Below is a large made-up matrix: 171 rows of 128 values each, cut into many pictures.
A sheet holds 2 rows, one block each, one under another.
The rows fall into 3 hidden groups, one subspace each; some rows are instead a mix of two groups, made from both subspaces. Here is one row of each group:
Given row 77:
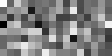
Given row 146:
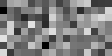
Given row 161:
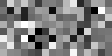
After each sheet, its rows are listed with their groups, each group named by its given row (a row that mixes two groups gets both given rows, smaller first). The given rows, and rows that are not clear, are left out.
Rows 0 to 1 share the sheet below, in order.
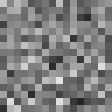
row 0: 77
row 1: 161
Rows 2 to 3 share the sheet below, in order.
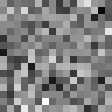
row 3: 77 and 146
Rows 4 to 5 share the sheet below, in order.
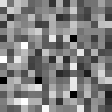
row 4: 77
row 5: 77
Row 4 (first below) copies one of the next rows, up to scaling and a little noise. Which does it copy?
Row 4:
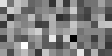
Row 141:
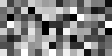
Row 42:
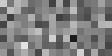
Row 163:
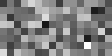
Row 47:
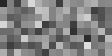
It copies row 42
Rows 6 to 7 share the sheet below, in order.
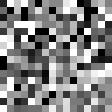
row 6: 161
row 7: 146
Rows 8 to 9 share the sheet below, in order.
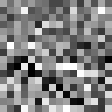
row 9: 77 and 146
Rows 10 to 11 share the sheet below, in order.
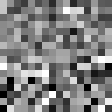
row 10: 146
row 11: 146
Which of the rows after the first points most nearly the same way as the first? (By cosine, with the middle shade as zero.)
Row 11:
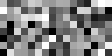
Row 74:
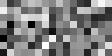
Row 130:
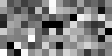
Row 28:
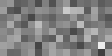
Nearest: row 74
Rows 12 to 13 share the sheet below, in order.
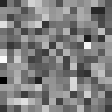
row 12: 77
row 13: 77
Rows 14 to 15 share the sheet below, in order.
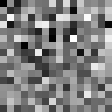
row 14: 77
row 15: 77
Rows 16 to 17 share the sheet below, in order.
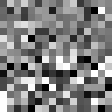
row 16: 161
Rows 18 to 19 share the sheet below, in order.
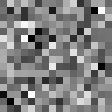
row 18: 161
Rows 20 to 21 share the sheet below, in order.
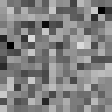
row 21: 146
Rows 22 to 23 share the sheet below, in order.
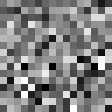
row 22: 146
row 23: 146 and 161
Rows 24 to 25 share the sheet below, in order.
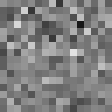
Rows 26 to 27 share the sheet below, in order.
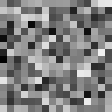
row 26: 146
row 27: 77
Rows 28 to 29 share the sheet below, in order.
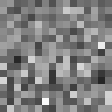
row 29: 77 and 146
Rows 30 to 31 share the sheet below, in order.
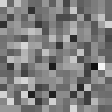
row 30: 77
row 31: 161
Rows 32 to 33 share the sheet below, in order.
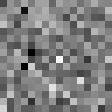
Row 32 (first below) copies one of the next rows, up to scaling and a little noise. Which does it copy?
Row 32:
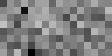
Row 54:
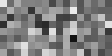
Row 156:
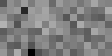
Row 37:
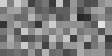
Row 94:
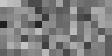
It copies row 156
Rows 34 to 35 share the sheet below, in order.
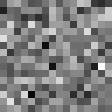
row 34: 146
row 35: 161
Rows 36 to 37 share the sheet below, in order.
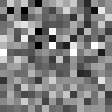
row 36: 161
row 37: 77
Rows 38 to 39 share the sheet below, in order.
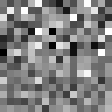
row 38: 161
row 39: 77
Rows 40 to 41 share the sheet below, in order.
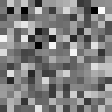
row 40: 161
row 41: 77
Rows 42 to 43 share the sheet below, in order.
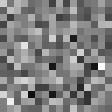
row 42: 77
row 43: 161
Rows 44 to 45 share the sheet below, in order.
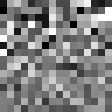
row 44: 146
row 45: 77 and 146
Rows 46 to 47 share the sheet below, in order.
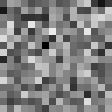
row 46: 146
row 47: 77
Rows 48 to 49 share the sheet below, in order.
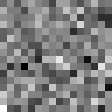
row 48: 77 and 146
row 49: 161
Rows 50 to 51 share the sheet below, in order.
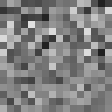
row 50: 146
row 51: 161
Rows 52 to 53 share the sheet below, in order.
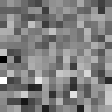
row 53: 77
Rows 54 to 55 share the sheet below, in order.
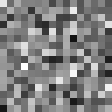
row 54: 77
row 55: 146 and 161
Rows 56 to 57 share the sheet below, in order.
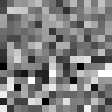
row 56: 146 and 161
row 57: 146
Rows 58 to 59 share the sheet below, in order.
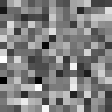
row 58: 146
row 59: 77
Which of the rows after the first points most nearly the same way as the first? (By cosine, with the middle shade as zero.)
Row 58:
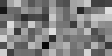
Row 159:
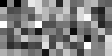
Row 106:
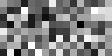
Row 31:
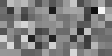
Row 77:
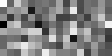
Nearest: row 31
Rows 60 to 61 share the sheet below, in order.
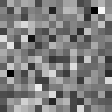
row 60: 161
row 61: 77 and 161
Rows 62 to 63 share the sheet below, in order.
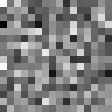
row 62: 77
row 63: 146
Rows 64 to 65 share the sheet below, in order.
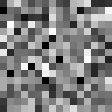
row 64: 146
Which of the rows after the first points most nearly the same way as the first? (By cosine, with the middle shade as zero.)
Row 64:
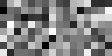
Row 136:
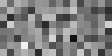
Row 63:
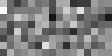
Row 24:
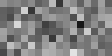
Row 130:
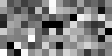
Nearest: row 24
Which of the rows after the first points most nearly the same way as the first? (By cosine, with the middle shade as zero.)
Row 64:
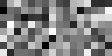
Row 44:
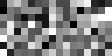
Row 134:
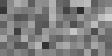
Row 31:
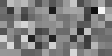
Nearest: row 44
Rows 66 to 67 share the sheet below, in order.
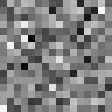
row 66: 161
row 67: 161
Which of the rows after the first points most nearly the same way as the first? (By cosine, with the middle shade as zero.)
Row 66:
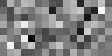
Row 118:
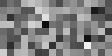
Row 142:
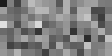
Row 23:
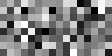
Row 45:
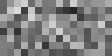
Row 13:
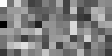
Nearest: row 23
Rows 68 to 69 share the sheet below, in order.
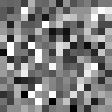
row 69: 161
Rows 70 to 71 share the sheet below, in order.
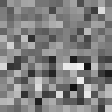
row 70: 161
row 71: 146
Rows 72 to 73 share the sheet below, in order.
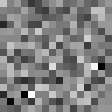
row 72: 77
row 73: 161
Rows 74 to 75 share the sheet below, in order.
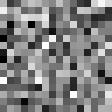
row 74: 146
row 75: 77
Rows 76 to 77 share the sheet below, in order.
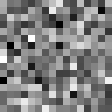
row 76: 161
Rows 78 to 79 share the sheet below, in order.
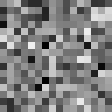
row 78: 77 and 146
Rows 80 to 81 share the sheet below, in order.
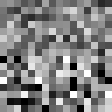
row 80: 146
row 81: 77
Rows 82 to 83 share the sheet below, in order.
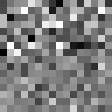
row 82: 161
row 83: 161
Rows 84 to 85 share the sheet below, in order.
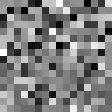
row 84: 161
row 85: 161
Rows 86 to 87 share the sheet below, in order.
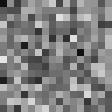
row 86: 77
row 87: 77
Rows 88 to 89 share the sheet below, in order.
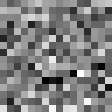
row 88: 146
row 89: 77 and 161
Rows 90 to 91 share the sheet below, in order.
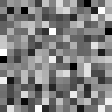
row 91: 77 and 146
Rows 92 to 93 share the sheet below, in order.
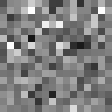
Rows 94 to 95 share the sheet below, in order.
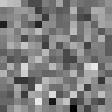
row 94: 77
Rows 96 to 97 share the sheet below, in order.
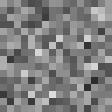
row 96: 77
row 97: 146 and 161
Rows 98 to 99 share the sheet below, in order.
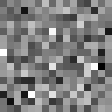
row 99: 161
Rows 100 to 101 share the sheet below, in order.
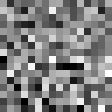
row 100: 161
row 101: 77 and 146
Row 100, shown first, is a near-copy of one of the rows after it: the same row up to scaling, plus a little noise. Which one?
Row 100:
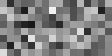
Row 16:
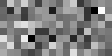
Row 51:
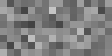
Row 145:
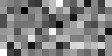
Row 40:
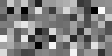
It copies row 51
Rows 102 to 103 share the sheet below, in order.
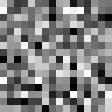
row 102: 146
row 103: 77
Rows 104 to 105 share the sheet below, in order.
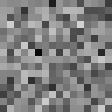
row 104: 77 and 146
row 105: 146
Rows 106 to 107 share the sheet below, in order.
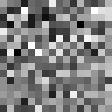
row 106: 77
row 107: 77
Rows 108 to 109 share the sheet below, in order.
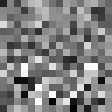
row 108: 77
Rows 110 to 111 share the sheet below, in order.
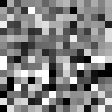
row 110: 77
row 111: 146
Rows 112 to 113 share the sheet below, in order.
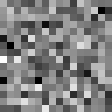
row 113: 77
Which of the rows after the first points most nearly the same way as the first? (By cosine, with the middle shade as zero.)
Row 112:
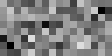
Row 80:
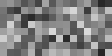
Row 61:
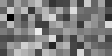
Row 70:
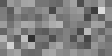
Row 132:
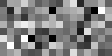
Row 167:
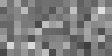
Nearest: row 61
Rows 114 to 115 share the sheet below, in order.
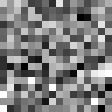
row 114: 77
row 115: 146 and 161
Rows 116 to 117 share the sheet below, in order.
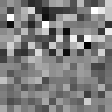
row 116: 77
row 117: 77
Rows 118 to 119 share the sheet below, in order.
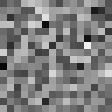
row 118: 77
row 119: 146
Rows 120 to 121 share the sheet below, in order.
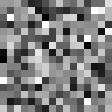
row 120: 77
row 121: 77
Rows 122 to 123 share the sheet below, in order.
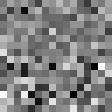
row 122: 161
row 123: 161
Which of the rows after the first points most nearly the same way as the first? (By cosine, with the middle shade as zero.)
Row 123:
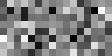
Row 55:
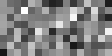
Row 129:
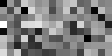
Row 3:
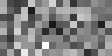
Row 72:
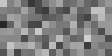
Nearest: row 129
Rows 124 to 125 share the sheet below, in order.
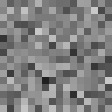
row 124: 161
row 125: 77
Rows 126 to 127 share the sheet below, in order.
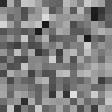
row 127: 77
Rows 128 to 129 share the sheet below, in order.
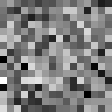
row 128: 146
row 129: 77 and 161
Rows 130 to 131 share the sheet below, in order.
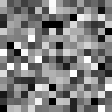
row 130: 77 and 161
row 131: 161
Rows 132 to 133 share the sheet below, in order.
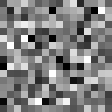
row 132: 161
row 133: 146 and 161
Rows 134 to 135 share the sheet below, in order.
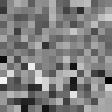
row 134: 146
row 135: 77
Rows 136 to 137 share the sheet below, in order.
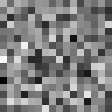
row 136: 77
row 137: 77
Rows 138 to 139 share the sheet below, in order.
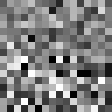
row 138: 161
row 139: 77
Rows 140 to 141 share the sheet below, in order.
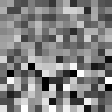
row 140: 146
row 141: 77
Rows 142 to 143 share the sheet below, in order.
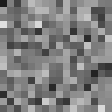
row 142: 77
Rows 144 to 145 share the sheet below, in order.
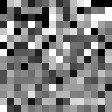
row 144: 146
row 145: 161
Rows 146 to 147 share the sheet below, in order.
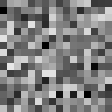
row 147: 77 and 146
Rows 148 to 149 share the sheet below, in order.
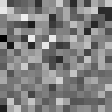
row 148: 146 and 161
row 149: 161
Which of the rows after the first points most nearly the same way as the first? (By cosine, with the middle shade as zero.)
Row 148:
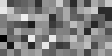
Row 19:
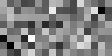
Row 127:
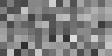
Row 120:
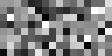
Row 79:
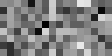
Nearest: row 19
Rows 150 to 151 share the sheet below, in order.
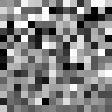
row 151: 146
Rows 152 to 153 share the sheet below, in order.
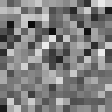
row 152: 146
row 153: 161
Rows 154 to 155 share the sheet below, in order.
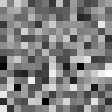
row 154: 77
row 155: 146
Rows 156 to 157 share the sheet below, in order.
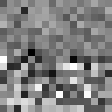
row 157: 77 and 146
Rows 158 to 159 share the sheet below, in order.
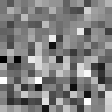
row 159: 77
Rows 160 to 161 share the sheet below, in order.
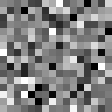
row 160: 161
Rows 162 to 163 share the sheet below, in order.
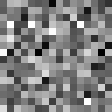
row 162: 77 and 146
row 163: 77
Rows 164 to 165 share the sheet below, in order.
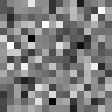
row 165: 161
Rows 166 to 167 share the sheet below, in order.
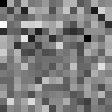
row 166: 77 and 161
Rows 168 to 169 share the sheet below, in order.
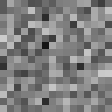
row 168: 77 and 146
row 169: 146
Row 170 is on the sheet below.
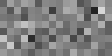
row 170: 161
